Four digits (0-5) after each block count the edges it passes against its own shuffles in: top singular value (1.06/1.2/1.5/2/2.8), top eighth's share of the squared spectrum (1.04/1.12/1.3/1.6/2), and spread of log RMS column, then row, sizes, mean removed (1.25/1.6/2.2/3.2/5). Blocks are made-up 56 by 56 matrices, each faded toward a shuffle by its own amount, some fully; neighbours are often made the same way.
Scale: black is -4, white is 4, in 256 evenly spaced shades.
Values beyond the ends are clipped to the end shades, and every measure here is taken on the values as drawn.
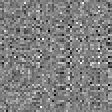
4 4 2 2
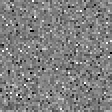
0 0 0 0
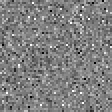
2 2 1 0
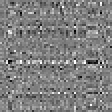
4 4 2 3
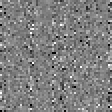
2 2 3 0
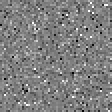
0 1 0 0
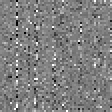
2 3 3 0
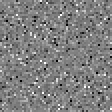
0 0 0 0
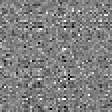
4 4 2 2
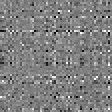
4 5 2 3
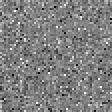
2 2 0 0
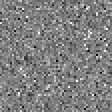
3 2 1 1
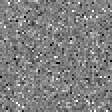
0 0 0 0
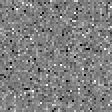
0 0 0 0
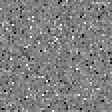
0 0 0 0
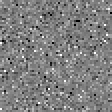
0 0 0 0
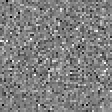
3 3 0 1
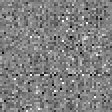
3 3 1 1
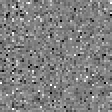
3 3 1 0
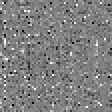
2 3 1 1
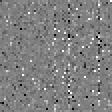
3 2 1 0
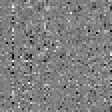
3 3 2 0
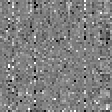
3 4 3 1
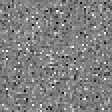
1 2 1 0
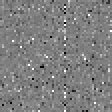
3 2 1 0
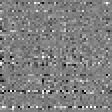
2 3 2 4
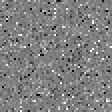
0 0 0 0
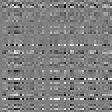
5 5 3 4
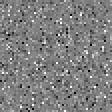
1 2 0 0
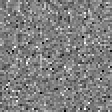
0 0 1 0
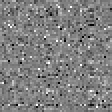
3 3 1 2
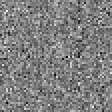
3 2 1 0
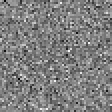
1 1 0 0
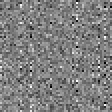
3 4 3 1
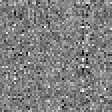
3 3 2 1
